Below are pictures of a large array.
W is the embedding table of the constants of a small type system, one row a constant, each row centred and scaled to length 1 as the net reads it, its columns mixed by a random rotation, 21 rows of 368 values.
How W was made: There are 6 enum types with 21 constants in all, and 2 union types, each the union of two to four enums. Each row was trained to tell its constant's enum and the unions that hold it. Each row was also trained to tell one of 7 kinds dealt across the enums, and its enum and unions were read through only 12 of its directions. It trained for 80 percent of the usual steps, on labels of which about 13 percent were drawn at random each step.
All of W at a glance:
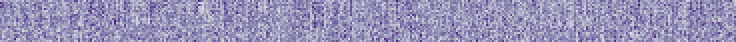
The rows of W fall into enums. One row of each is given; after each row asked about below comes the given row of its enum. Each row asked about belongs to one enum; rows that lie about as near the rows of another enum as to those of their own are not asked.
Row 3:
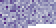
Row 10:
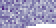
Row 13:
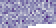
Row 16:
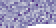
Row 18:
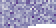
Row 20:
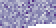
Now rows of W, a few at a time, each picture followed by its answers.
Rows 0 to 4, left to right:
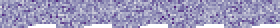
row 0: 16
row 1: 10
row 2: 16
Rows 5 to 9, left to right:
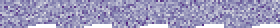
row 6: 20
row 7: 10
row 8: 13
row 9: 18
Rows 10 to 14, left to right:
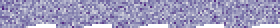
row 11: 10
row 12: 10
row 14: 20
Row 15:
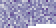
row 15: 18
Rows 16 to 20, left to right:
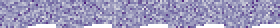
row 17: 18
